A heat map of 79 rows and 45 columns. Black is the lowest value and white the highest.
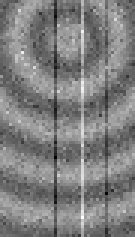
Overall the values sit about 50% of the way up the scale. Columns 19, 28 and 36 stand out from the rest. The histogram is bell-shaped. No overall slope runs across the table. Rings spread out from the top middle.
